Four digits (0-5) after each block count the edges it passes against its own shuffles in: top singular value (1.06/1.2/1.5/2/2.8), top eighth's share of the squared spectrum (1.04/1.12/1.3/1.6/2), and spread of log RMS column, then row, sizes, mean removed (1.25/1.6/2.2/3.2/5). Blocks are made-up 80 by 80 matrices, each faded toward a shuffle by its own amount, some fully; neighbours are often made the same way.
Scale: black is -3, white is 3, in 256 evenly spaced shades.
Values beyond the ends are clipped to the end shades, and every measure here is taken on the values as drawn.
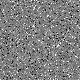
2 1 0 0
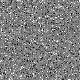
3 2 0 0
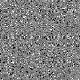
4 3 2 2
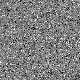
2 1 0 0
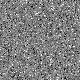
1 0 0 0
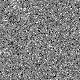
1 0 0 0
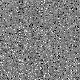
3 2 1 0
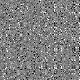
4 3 2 2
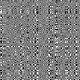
5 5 4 3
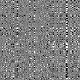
5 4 3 2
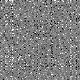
4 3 2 1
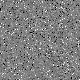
2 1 0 0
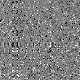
4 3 2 2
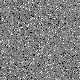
2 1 0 0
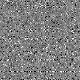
4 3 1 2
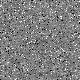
1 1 0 0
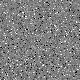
0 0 0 0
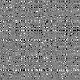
5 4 3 3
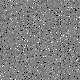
2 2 0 0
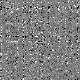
2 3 3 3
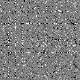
2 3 2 2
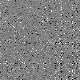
2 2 2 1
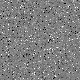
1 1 0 0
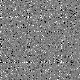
2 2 2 2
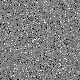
0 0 0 0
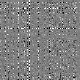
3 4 4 3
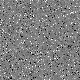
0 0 0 0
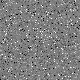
0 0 0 0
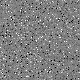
1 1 0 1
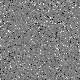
0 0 0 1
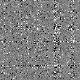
2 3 3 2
